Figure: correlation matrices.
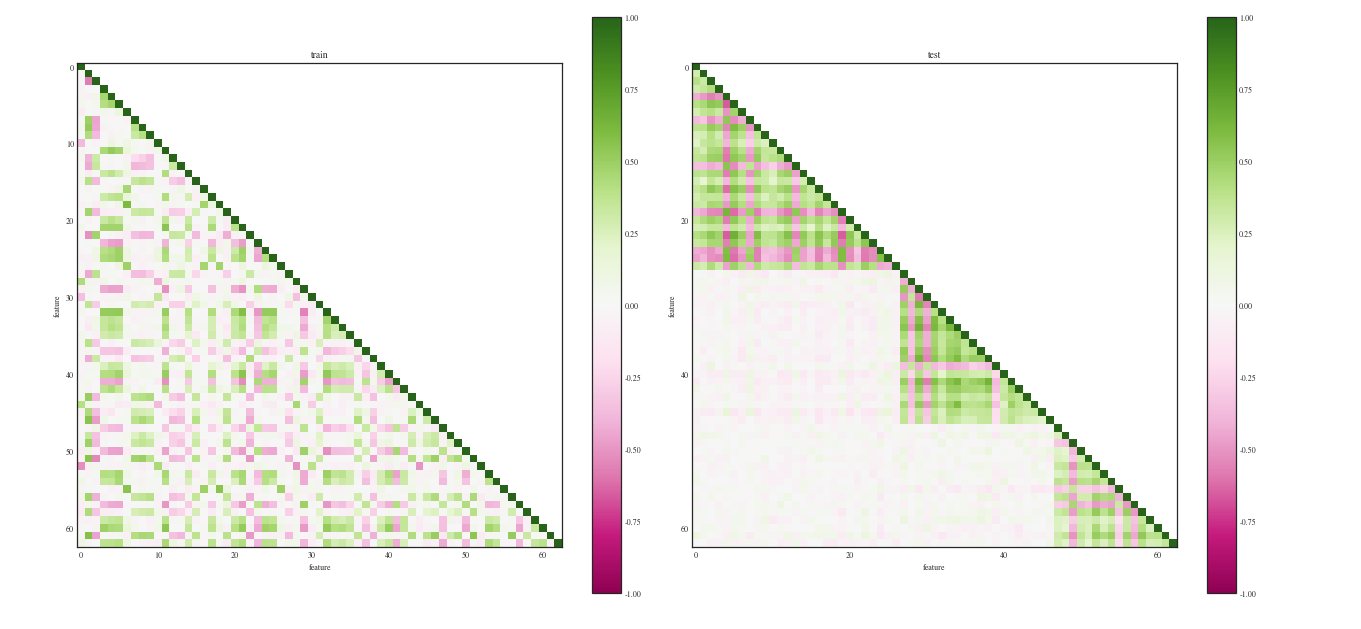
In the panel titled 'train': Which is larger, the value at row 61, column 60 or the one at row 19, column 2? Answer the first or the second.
the first
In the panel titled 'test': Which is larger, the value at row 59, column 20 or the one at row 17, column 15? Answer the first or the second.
the second
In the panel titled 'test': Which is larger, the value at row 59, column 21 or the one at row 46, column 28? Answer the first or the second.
the first
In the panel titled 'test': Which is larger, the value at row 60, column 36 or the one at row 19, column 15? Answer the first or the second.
the first
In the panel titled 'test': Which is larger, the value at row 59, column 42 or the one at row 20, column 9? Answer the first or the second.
the second
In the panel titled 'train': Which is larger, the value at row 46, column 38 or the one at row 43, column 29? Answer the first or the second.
the second
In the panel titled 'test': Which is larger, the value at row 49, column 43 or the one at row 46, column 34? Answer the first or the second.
the second
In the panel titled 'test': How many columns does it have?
63
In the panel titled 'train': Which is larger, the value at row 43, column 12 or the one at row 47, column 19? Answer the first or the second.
the second
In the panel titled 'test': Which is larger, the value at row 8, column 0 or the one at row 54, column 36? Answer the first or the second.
the first
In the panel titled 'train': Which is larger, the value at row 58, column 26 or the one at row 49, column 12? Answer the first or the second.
the first
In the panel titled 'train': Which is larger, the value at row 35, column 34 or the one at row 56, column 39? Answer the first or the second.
the first
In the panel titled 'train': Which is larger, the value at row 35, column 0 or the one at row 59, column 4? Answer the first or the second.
the second
